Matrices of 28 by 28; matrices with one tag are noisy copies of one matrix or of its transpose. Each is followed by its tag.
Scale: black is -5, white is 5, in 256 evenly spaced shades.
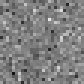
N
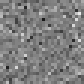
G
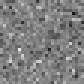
N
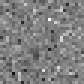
N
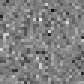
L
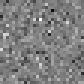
L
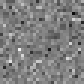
N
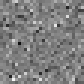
G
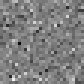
G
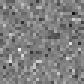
N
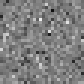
L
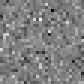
L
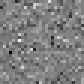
L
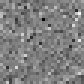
G
